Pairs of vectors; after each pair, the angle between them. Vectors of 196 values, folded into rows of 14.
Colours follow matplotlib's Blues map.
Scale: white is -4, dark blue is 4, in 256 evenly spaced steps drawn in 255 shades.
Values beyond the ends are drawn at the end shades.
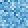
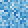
nearly parallel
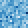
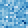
partly opposed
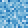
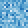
orthogonal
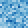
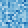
orthogonal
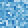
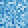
partly aligned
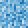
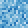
orthogonal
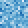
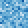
nearly opposite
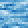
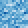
partly opposed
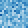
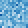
nearly parallel
